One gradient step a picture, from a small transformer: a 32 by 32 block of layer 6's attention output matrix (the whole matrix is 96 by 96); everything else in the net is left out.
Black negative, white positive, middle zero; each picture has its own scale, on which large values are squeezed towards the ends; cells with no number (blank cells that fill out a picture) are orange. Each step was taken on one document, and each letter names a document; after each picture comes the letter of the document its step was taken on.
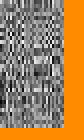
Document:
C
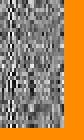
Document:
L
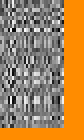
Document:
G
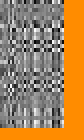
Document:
G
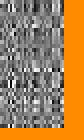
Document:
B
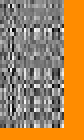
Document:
G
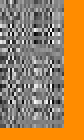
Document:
C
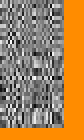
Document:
C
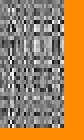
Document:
L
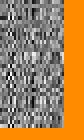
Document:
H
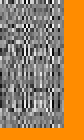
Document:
C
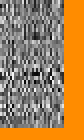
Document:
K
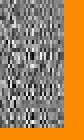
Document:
H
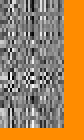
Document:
H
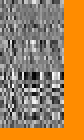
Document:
H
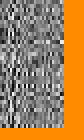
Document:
L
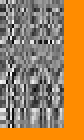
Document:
K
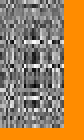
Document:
K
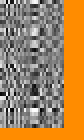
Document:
K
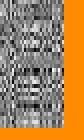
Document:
B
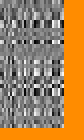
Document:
G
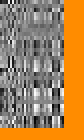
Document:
B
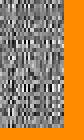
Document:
B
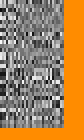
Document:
C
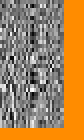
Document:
H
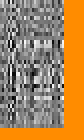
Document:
L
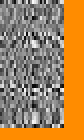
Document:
B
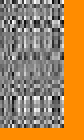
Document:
G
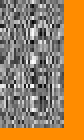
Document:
H
